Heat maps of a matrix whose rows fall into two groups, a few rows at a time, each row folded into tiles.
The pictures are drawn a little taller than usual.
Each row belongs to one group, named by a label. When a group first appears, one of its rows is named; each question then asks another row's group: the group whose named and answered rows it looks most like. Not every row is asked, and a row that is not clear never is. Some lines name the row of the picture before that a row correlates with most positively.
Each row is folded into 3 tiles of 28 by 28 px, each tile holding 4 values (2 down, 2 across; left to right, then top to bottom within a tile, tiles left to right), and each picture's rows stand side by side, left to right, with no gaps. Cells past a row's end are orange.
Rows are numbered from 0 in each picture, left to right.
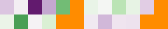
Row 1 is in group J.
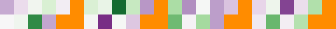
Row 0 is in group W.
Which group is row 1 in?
J
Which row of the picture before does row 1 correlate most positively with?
1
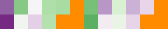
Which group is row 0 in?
W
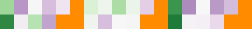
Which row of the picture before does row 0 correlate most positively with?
1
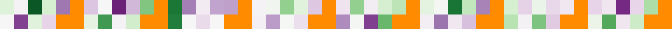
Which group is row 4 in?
W
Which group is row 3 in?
J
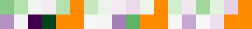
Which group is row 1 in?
W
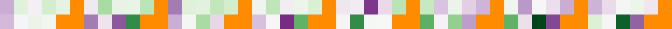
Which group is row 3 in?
W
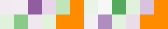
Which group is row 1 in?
J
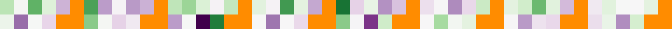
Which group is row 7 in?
W
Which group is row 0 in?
J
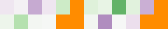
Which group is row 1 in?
J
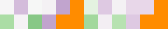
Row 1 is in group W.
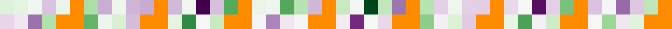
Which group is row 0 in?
W
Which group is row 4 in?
J
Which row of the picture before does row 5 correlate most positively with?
1
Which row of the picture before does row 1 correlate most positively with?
1
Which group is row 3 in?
J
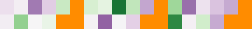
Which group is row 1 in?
J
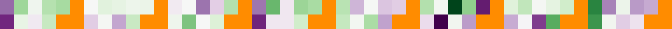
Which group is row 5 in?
J
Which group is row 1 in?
W
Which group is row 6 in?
W
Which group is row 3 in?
W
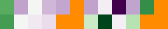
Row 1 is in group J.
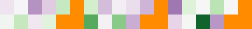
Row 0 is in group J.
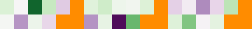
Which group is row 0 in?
J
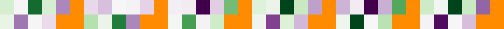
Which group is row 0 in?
J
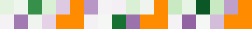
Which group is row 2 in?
J
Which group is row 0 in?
J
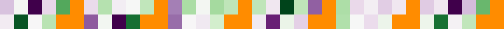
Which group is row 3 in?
J
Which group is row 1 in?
W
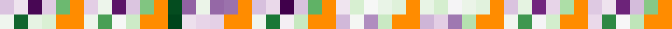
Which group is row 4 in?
W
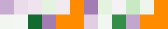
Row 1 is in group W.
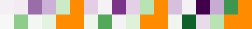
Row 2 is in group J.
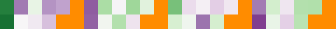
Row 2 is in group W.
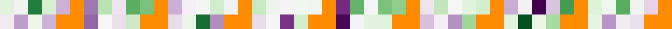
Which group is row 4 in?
W
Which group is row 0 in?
J
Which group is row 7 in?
J
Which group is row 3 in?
W
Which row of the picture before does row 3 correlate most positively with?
2
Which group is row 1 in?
W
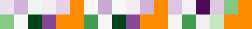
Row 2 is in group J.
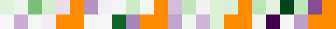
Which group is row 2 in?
W
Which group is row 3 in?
J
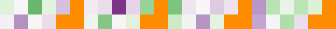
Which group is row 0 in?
J
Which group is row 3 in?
W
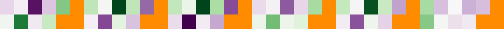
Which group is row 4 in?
J
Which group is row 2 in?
J
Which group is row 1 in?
J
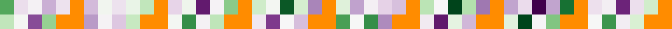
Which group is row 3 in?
J
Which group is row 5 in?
J
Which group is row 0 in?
W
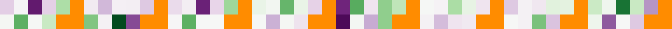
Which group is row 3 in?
J
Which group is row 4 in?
W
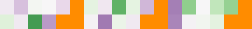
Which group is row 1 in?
J
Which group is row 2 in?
W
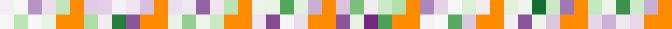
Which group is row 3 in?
J
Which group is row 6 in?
J
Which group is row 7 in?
J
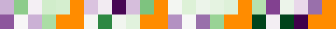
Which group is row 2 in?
W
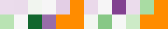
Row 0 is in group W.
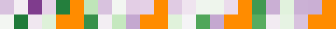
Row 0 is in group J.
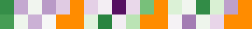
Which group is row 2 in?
J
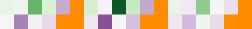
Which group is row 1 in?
J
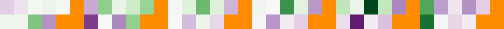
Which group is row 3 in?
J
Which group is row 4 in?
J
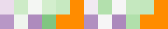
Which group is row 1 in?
W
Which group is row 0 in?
W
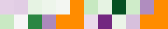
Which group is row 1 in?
J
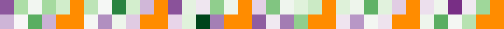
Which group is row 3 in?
W
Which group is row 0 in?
W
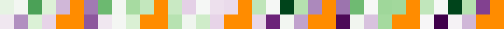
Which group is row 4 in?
W
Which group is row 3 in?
J
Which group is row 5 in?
J
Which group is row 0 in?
J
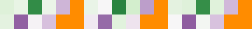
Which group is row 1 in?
J
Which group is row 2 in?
J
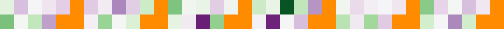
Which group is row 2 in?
W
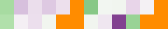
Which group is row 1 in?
W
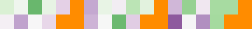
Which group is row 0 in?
J
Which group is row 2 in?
W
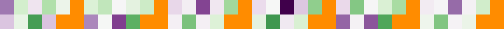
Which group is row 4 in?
W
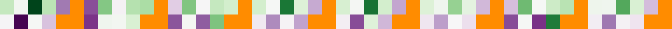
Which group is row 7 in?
J
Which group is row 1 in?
W
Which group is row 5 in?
J
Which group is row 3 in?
J
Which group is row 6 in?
W
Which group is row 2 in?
W
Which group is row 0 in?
J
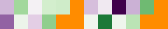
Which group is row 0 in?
W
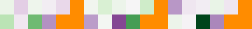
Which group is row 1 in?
W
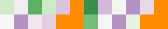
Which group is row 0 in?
J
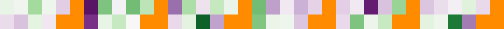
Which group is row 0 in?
J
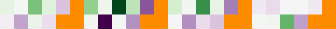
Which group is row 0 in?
J
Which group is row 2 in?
J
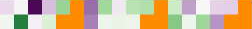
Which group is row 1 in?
W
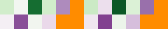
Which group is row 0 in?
J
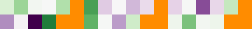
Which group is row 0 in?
W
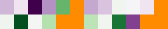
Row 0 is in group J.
